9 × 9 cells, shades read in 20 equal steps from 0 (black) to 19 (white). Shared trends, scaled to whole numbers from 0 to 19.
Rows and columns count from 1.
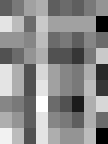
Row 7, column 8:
13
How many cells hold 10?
6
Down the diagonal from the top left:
7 14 10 13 12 10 2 13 0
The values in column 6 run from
6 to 12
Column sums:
116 102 73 141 88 81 68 107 65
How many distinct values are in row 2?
6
